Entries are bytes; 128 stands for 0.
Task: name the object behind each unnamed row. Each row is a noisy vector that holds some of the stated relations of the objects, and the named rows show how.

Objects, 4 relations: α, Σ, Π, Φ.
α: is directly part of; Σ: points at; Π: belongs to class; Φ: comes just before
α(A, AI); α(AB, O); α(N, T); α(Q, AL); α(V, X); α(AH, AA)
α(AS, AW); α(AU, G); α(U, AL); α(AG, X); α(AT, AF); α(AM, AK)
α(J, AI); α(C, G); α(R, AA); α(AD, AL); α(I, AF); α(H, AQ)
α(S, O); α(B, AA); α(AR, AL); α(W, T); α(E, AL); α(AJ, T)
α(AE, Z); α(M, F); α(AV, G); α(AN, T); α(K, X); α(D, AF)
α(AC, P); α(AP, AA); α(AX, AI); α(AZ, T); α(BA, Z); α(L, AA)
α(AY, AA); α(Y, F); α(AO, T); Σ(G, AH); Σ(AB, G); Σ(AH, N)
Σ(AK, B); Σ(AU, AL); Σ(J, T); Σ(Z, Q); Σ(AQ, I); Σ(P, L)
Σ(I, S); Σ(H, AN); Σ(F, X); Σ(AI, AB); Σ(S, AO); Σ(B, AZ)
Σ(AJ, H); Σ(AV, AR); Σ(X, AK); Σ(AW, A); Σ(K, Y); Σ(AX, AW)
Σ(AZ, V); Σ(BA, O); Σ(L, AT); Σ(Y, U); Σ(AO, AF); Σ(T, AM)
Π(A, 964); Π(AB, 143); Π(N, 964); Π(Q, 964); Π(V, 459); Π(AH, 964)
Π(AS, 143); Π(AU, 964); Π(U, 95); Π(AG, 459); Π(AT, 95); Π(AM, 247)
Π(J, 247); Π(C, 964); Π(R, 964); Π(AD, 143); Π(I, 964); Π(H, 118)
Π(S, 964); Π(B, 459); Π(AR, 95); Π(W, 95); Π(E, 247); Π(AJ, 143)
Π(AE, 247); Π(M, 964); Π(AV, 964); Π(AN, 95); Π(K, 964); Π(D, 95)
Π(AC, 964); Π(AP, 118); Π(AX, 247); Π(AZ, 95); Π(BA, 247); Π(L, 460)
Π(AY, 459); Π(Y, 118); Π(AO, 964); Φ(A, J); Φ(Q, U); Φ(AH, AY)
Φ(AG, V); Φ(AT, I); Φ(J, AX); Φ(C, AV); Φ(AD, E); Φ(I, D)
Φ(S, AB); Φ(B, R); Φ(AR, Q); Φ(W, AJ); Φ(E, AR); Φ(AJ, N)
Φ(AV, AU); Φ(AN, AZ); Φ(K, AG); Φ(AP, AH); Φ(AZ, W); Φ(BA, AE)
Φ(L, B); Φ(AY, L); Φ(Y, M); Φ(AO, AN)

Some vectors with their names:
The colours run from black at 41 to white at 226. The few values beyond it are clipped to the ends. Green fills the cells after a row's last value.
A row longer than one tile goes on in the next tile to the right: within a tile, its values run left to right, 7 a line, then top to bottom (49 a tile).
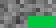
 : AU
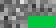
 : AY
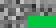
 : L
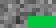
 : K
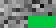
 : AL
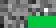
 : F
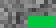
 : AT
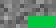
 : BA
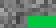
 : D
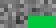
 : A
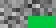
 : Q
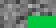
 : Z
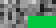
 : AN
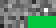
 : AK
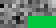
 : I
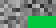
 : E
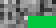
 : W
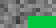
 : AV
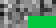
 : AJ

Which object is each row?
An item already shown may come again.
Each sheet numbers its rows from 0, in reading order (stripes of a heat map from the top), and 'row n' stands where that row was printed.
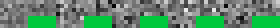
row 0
AM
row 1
AJ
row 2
AQ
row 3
B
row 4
I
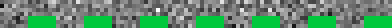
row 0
S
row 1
R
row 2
AK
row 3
AA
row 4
B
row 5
G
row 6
A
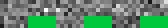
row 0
X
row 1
AB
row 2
AF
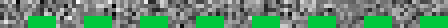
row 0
AZ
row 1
AH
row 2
AO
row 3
G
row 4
W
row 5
N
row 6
O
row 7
AI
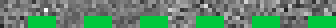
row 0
AK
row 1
AS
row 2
AG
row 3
AD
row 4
AP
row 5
V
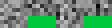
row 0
E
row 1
T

